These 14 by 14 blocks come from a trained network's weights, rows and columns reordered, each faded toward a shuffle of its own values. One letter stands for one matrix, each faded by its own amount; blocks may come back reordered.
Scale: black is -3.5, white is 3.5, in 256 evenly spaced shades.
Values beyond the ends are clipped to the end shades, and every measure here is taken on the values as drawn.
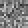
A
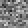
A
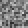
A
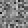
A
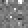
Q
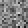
A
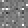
Q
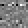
Q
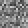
A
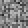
A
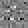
Q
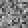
A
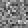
A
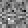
Q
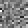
Q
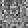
A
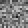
A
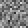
A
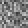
A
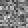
A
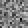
A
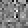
Q
